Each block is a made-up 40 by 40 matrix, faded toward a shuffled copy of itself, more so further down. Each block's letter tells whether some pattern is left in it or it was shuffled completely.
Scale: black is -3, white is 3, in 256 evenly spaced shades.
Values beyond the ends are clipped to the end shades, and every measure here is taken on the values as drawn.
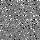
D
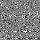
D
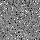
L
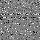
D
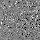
D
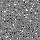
L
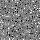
L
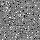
L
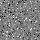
L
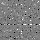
D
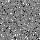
L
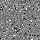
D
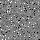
L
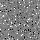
L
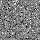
L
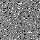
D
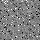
L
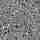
L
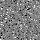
L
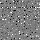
D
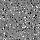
D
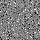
L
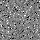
L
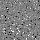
L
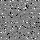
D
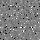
D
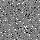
L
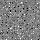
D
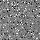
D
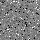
L
